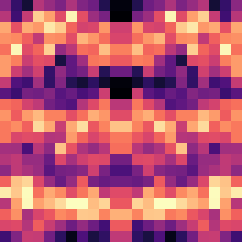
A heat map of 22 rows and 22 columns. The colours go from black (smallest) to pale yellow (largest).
It is mirror symmetric from left to right. No row or column stands out. Horizontal stripes repeat 3 times down the table. There is no overall slope. Streaks run across, left to right.
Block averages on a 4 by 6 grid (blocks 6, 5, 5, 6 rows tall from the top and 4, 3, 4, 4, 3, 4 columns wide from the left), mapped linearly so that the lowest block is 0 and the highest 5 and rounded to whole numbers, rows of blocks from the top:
443344 | 301103 | 333333 | 533335
